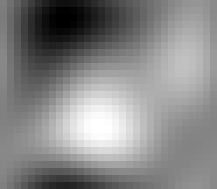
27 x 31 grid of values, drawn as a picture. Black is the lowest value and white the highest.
Calmest part: bottom right. Roughest part: bottom middle. Ninth with the lowest average: top left. Stripes: none.
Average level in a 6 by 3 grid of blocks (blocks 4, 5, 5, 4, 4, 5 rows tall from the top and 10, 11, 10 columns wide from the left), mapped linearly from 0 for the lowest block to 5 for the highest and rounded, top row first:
003
013
234
353
353
222
